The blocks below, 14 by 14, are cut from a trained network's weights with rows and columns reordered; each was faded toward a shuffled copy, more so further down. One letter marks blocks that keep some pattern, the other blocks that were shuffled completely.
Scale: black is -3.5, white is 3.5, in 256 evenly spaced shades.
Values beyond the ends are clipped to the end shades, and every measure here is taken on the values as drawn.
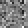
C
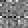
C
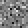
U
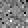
U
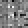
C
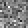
U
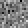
U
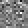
C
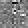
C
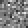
U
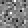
U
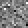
U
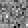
U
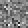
U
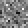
U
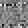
C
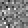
U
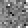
U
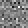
C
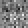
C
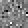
U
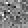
U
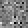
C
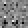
C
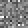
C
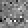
C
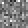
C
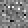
U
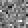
U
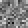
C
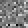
C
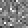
U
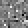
U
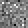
U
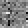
C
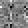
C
